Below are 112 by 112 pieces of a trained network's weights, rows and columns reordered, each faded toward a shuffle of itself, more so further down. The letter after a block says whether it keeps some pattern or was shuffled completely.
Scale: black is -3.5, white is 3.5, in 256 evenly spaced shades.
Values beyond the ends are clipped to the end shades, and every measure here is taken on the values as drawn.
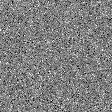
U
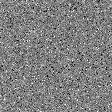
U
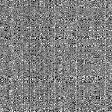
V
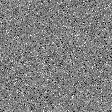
U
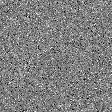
U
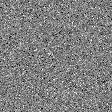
U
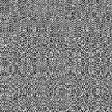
V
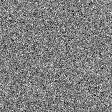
U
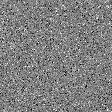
U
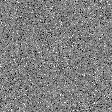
U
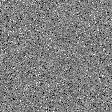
U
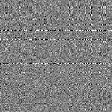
V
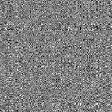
V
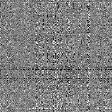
V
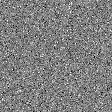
U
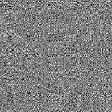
V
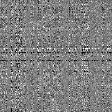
V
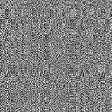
V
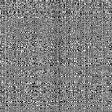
V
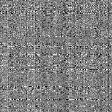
V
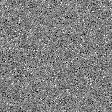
U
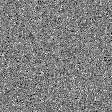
U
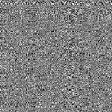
V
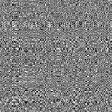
V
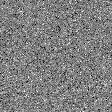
U
